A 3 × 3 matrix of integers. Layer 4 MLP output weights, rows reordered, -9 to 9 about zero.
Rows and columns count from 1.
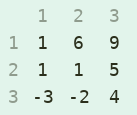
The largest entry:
9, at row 1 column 3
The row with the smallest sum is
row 3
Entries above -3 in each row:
3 3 2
